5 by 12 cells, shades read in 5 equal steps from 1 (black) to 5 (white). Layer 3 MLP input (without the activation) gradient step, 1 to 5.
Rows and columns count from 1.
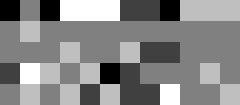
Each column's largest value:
3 5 4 5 5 5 4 3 5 4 4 4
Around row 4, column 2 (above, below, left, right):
3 4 2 4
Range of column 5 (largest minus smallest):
3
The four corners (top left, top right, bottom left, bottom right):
1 4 3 4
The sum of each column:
12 19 14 19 17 16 13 12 14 16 17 17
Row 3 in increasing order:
2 2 3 3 3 3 3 3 3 3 4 4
